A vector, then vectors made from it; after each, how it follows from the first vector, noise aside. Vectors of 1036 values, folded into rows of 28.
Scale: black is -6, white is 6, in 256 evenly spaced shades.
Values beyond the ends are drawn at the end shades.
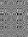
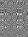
negated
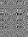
copied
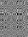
copied
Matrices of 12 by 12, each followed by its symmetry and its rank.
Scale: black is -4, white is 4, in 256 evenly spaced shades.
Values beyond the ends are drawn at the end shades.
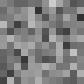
neither, full rank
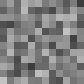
antisymmetric, full rank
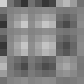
symmetric, rank one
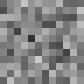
neither, full rank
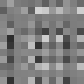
antisymmetric, rank two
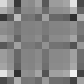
symmetric, rank one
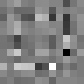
antisymmetric, rank two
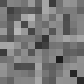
symmetric, full rank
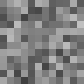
antisymmetric, full rank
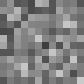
symmetric, full rank
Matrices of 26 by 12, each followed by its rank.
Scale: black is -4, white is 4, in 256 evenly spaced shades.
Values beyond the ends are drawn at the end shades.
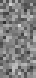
full rank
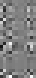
two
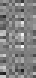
two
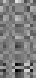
two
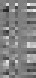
two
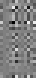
two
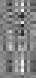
two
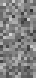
full rank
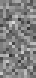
full rank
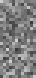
full rank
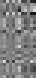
two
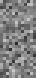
full rank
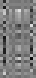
two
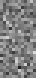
full rank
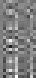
two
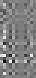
two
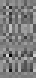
two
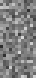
full rank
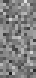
full rank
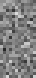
full rank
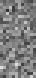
full rank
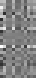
two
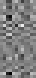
two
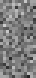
full rank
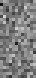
full rank
